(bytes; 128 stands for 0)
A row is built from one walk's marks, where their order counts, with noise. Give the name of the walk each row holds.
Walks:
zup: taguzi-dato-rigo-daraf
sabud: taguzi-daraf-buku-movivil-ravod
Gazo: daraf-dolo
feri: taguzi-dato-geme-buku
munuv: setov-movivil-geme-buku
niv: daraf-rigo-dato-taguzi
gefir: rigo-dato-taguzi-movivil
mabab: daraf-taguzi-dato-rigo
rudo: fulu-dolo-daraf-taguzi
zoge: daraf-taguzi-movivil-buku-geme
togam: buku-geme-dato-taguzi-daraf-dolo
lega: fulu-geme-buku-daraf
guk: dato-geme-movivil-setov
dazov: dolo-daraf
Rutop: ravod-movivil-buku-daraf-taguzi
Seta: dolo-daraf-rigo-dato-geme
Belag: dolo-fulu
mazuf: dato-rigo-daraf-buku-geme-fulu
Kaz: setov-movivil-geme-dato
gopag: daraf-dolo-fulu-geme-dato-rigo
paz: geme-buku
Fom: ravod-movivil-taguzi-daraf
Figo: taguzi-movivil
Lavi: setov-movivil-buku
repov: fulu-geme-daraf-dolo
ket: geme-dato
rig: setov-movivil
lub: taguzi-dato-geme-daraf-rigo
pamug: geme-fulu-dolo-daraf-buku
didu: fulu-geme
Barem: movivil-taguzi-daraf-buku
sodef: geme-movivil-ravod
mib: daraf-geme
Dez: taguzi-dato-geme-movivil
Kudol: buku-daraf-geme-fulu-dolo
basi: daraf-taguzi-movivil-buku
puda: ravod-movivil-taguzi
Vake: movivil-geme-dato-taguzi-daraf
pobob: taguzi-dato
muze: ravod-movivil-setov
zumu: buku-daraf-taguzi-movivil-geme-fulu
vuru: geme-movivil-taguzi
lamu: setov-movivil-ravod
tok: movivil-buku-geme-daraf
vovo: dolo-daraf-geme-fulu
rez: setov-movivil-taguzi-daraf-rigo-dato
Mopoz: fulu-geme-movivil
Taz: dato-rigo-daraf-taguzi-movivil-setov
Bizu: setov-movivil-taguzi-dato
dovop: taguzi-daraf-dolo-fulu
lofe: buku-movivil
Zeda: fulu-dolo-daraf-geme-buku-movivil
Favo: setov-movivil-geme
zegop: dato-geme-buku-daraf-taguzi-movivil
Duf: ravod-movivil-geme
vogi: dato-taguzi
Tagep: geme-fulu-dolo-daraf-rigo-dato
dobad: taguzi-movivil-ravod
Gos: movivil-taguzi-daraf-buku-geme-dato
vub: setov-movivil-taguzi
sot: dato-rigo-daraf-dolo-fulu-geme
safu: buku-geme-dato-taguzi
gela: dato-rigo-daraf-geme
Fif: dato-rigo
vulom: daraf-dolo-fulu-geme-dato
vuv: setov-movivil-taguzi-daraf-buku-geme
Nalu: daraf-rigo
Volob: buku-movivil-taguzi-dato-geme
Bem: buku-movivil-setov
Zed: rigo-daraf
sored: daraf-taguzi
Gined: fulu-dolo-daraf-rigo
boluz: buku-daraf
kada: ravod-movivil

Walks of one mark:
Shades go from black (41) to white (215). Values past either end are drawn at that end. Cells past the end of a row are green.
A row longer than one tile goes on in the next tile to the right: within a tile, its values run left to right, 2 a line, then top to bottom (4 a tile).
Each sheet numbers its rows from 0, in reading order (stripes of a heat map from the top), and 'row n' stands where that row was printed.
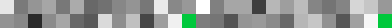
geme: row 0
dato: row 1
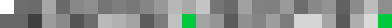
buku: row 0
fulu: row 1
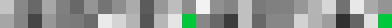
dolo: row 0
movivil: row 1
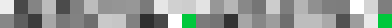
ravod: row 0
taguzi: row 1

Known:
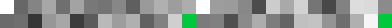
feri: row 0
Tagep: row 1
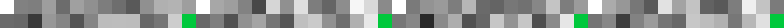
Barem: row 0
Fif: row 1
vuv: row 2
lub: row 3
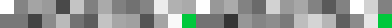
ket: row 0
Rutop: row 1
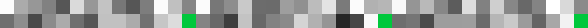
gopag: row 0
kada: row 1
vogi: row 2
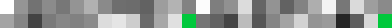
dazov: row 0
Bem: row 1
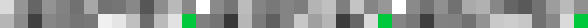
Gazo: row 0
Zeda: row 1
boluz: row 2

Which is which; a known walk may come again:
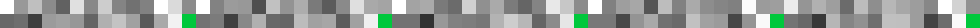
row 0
vogi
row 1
Gos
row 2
Rutop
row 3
Kaz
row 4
puda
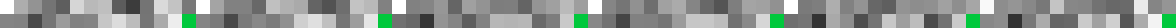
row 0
zup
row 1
Zed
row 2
Barem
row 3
boluz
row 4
munuv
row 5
gela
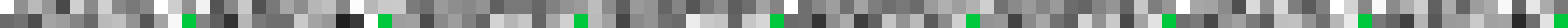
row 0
Bizu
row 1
sodef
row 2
mazuf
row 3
Kudol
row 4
feri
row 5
didu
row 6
Fif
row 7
Taz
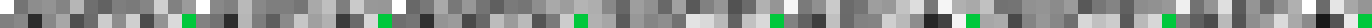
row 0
vuv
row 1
Zeda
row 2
paz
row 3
Belag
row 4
kada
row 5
vovo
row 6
muze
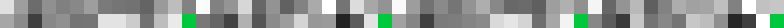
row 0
togam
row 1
Bem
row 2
dazov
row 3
dobad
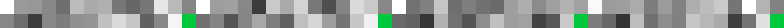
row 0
Fom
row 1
Tagep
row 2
Lavi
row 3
Figo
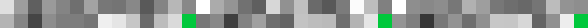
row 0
Gazo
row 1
lub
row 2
tok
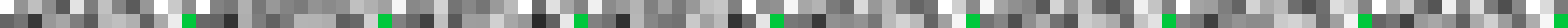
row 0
safu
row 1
basi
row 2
rig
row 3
Dez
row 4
sored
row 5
gopag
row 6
Vake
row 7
niv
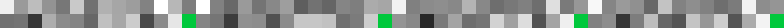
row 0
vuru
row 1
pamug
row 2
mib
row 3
Seta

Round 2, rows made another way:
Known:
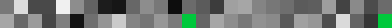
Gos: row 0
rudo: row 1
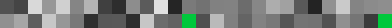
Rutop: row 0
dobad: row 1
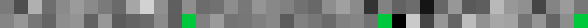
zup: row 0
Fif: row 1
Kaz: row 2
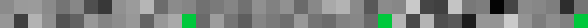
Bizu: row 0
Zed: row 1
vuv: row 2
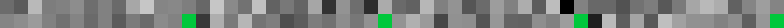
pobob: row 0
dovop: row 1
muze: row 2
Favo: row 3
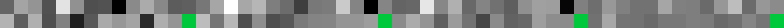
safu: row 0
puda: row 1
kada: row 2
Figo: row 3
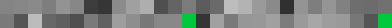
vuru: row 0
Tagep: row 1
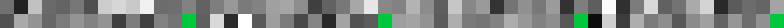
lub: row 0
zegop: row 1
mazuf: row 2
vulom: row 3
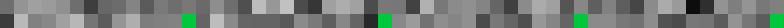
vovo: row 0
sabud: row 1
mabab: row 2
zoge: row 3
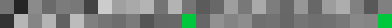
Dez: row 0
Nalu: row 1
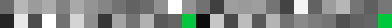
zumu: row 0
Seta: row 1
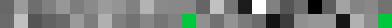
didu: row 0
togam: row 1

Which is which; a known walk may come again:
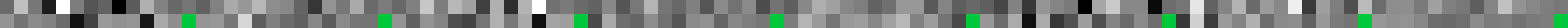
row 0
togam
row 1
boluz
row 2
niv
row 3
ket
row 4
pamug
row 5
tok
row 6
sot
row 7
lofe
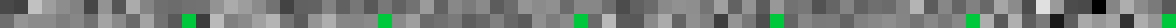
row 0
Gined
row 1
vovo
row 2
paz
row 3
Taz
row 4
rig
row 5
safu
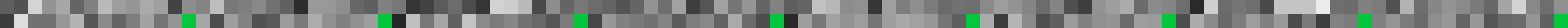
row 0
Duf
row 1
vub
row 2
guk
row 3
lamu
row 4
Tagep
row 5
Bizu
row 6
lub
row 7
zup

